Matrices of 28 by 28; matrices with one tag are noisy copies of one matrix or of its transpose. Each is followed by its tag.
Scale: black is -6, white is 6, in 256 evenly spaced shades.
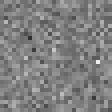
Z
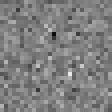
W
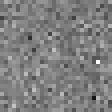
Z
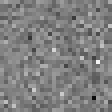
Z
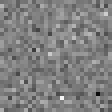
Z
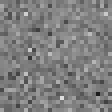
Z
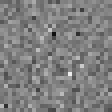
W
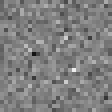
W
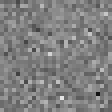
Z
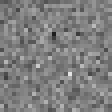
W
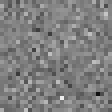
Z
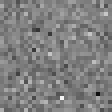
Z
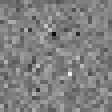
W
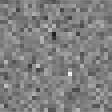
W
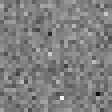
Z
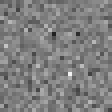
W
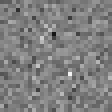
W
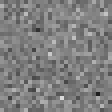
Z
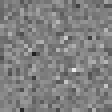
W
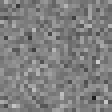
Z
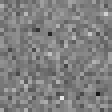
Z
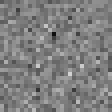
W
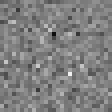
W
